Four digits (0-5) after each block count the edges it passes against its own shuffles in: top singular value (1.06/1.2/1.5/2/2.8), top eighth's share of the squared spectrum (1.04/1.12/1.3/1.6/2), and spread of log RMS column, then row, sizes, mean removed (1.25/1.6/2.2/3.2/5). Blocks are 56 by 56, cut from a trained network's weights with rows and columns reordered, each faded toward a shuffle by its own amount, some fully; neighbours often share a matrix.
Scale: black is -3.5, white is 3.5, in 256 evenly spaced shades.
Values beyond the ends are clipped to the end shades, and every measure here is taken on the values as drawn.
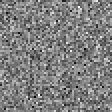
0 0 0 0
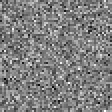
0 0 0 0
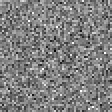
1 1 0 0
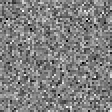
0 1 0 0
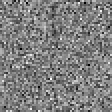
1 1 0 0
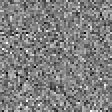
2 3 1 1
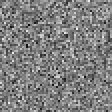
2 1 0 0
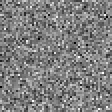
1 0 0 0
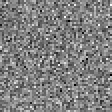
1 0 0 0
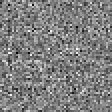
3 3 1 2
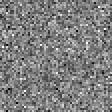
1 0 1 0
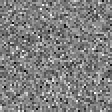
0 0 0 0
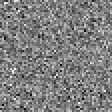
1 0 0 0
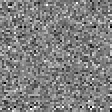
3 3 2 1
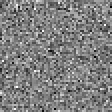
1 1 0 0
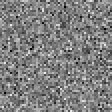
1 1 0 0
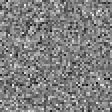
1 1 0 1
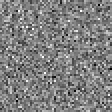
0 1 0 0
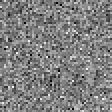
1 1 0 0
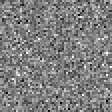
1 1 0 0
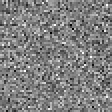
2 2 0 0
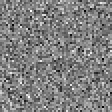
1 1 0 0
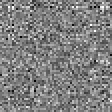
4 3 2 2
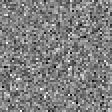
2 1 0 0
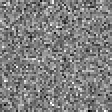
2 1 0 1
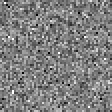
1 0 0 0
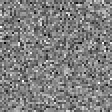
2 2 0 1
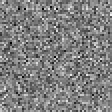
3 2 1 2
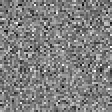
3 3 1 2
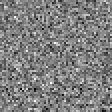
3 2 0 1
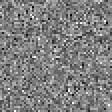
2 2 0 0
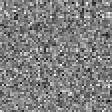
3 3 1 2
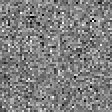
2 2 1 1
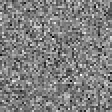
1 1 0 0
